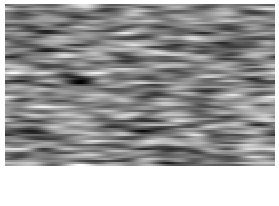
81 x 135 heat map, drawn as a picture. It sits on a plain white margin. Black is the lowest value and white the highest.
Grain: streaks across. Mirror symmetry: none. Slope: none. Average level on the scale: 50%. Histogram: bell-shaped.
